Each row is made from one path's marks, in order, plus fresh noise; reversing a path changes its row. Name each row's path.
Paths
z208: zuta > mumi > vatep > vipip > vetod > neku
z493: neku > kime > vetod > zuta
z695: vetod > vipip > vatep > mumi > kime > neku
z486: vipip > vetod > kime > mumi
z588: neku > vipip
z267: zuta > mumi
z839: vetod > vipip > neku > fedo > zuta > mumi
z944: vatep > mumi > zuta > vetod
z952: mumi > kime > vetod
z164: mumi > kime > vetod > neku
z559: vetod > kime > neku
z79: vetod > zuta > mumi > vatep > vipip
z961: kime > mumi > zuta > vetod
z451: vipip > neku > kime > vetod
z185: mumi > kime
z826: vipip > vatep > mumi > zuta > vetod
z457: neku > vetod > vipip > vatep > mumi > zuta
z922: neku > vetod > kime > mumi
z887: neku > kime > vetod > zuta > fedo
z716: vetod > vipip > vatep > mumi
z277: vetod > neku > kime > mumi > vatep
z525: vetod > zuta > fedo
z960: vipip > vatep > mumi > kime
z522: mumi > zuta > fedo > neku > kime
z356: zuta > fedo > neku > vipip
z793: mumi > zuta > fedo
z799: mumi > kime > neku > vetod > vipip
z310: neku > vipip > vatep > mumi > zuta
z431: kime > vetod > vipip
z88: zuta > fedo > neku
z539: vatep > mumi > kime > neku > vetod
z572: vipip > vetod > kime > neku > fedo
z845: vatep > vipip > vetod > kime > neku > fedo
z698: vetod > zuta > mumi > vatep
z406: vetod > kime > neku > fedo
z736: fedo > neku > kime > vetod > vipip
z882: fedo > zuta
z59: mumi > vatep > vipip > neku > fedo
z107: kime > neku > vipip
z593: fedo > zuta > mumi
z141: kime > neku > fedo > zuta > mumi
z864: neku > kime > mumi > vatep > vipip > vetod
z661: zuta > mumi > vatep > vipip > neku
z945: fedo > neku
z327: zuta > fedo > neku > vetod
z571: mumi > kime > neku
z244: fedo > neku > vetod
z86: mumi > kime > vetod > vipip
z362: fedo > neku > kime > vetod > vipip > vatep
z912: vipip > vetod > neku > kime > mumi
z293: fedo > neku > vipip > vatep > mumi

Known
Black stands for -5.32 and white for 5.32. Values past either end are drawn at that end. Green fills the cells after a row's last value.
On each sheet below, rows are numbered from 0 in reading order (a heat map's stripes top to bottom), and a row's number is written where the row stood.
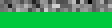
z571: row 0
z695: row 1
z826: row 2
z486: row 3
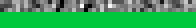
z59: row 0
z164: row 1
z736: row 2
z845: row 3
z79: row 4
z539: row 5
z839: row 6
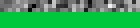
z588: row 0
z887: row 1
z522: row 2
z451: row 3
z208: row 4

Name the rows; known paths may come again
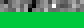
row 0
z960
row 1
z736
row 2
z793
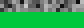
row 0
z539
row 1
z141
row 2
z493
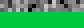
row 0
z661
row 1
z887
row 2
z922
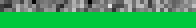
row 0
z522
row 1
z185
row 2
z356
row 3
z431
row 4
z59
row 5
z310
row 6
z588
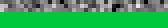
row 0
z267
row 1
z164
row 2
z912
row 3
z208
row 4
z406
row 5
z952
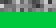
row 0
z79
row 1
z839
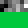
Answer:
z572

